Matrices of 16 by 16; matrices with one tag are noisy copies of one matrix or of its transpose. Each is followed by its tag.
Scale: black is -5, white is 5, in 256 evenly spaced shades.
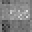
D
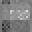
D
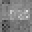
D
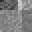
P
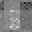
D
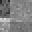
P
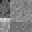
P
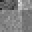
P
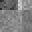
P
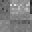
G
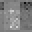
D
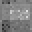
D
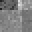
P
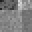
P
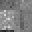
G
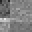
P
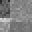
P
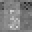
D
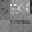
G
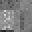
G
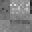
G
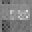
D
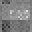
D
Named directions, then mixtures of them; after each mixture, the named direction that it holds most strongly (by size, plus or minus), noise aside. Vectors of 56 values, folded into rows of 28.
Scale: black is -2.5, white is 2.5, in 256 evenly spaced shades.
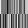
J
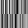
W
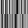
W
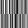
W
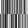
J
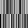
J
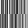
W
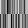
J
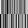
J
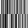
J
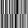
W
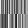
W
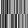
J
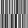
W
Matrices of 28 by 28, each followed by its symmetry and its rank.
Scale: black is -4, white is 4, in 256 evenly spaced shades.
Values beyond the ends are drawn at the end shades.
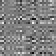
neither, rank three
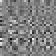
neither, rank three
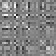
symmetric, rank three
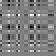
neither, rank one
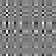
neither, rank one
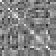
symmetric, rank five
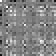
symmetric, rank three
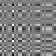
neither, rank one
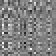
neither, rank three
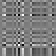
neither, rank one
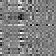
neither, rank three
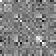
symmetric, rank five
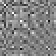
symmetric, rank three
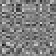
neither, rank three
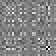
symmetric, rank three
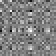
symmetric, rank three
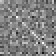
symmetric, rank five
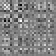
symmetric, rank three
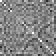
symmetric, rank five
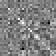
symmetric, rank five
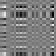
neither, rank one
